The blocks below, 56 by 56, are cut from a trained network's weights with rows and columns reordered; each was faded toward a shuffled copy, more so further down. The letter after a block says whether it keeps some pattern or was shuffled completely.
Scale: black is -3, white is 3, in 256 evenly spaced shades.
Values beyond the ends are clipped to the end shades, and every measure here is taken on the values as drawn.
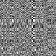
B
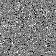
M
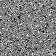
M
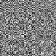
B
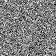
M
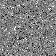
M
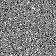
M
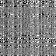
B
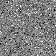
M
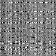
B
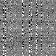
B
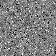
M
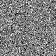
M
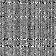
B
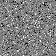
M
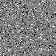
M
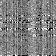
B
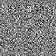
B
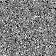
M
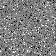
M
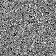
M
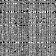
B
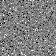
M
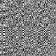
B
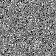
M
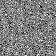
M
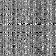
B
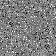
M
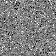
M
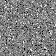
M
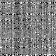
B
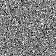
M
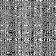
B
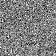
M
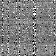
B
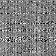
B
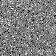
M
